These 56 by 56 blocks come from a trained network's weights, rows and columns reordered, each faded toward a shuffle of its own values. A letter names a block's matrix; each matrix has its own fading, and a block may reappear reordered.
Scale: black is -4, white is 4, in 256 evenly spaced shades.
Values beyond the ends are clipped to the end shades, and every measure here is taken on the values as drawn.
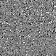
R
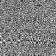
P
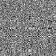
P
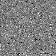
R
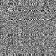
P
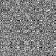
P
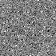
R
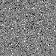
R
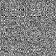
P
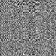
P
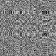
P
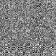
P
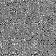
R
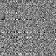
P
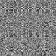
P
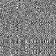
P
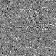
R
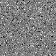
R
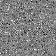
R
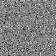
R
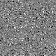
R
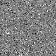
R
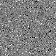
R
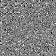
R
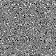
R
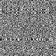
P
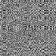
P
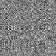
P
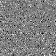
R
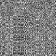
P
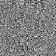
P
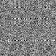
P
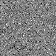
R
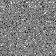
R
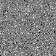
R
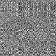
P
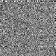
P
